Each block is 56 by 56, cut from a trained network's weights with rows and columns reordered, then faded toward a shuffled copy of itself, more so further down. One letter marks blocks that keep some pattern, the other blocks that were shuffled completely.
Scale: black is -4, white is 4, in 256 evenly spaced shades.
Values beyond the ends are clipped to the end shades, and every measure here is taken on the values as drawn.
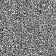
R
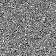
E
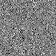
R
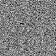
R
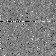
R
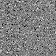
R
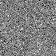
E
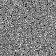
E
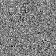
R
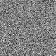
R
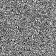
E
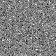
E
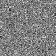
R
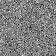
E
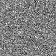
R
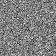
E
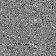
R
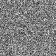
R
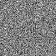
R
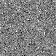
E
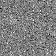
R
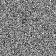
E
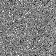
E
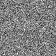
E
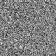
R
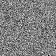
E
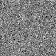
R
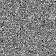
E
